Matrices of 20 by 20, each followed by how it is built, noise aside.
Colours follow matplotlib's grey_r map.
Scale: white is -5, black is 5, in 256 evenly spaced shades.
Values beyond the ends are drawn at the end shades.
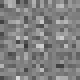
low rank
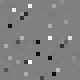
sparse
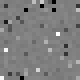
sparse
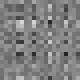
low rank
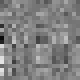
low rank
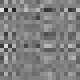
low rank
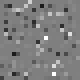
sparse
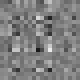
low rank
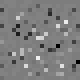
sparse
